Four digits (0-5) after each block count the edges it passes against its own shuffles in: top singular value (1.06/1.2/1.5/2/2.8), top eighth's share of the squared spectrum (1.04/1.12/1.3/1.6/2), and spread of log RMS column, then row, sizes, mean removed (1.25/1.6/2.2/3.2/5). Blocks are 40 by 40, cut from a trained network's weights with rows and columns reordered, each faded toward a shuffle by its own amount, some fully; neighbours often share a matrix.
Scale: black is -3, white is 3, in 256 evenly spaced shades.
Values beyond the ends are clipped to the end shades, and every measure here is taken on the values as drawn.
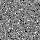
0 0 0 0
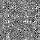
2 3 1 1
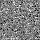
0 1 0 0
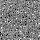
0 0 0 0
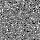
0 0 0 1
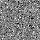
1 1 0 0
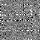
3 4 2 2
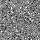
0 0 0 0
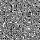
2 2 1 1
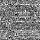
3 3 0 1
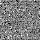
1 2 1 0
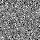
0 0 0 0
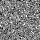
0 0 0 0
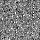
1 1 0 0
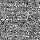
2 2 1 0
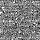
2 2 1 0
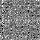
2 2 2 0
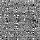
2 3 2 0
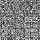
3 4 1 1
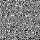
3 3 0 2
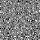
2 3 1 2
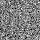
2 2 0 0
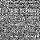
3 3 1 2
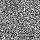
1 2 0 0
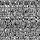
3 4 1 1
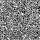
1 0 0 0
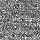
2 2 1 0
